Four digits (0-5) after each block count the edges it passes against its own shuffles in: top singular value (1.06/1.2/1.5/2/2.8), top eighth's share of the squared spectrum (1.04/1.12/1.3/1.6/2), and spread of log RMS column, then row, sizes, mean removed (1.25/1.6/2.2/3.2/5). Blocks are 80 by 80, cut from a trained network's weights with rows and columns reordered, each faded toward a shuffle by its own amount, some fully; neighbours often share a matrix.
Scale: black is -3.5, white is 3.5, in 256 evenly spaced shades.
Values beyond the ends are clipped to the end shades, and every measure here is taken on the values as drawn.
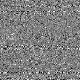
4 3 0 3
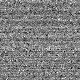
3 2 0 1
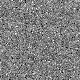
0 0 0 0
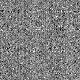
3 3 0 2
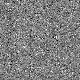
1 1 0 1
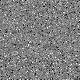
2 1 0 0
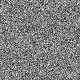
0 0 0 0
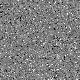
0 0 0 0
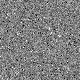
0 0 0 0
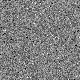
0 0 0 0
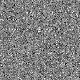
1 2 0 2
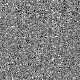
2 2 0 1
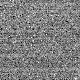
2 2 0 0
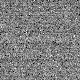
2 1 0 0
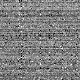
4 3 2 1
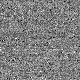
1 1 0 0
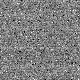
1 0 0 0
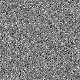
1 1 0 0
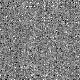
2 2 0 2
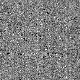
2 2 0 2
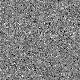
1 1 0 1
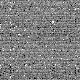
3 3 2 1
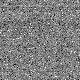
1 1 0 0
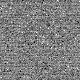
2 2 1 0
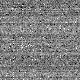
3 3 1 1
